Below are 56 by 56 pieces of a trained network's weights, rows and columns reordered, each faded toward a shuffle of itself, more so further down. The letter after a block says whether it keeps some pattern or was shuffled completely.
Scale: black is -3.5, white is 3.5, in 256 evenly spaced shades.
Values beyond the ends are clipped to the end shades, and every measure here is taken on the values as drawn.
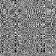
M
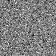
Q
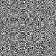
M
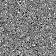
Q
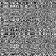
M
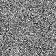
Q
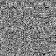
M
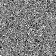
Q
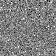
Q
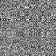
M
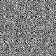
M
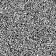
Q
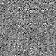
M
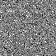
Q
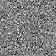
M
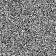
Q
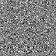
M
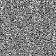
M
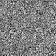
M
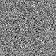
M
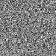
M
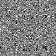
M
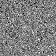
Q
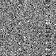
M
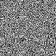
M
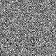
M
